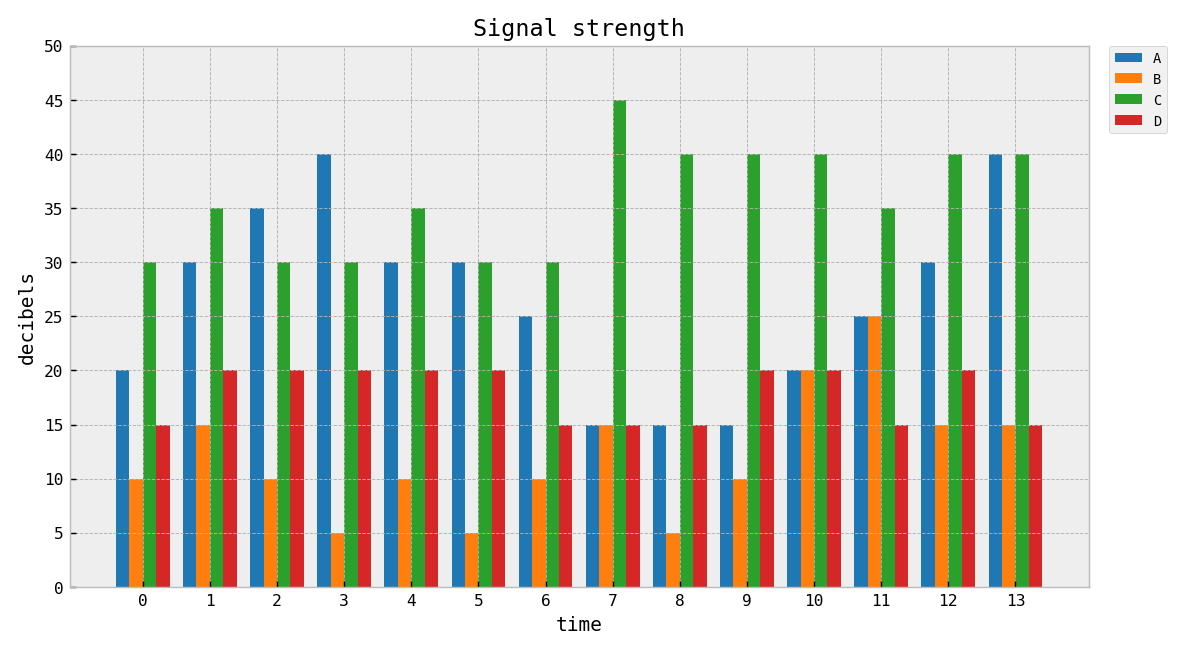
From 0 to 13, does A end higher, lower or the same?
higher
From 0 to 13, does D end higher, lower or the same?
the same
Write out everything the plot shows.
Title: Signal strength
x-axis: time, ticks 0 1 2 3 4 5 6 7 8 9 10 11 12 13
y-axis: decibels, ticks 0 5 10 15 20 25 30 35 40 45 50
Legend: A, B, C, D
Values:
A: 20 30 35 40 30 30 25 15 15 15 20 25 30 40
B: 10 15 10 5 10 5 10 15 5 10 20 25 15 15
C: 30 35 30 30 35 30 30 45 40 40 40 35 40 40
D: 15 20 20 20 20 20 15 15 15 20 20 15 20 15
